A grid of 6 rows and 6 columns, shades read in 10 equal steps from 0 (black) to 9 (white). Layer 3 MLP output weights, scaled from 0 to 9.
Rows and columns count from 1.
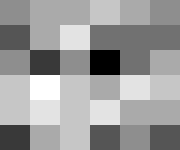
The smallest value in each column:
2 2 5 0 4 3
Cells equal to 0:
1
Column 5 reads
6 4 4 8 6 5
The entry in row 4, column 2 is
9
